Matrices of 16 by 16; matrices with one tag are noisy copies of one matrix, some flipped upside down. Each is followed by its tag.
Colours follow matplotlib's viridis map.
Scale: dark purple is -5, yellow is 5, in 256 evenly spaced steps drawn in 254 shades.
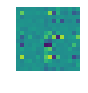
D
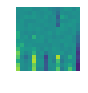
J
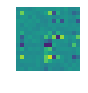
D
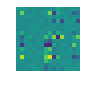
D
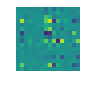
D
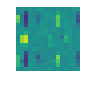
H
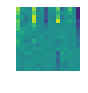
J
